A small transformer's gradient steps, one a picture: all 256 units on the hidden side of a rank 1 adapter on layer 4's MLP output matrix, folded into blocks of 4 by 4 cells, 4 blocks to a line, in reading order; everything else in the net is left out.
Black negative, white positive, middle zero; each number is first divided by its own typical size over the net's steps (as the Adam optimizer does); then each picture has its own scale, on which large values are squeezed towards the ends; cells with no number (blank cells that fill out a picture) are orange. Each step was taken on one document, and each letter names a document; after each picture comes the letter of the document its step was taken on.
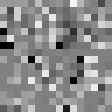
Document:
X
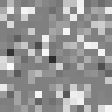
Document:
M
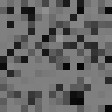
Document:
M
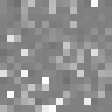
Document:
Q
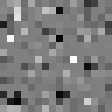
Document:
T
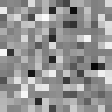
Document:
Q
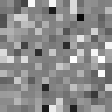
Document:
Q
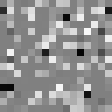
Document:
M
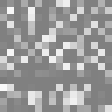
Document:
M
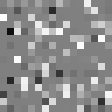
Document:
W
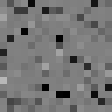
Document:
T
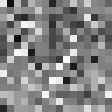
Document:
X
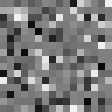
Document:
Q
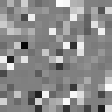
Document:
M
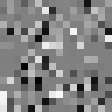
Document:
W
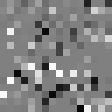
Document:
W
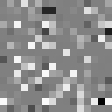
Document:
W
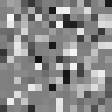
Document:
X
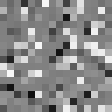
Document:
M
